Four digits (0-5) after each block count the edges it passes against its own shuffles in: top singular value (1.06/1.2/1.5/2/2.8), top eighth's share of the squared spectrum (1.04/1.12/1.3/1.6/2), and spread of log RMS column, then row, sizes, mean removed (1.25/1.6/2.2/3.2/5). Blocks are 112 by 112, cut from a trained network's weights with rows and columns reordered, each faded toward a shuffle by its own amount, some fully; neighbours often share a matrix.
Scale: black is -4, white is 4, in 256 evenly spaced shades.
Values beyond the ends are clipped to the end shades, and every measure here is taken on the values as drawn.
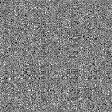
4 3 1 2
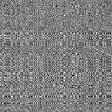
5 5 2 4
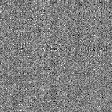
4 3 1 2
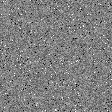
2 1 0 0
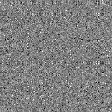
4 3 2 2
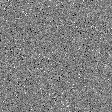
0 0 0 0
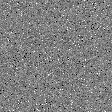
0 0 0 0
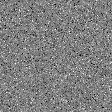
0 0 0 0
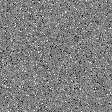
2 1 0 0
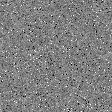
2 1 0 0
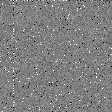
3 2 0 0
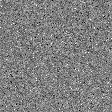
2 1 0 0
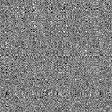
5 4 2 3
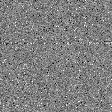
3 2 0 1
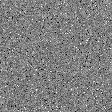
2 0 0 0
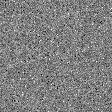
1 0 0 0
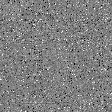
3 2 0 1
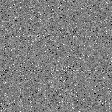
3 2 1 1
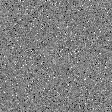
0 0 0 0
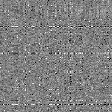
5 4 2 2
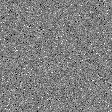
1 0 0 0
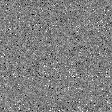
3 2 1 2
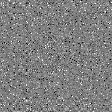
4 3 1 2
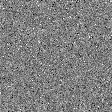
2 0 0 0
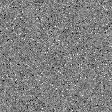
3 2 0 1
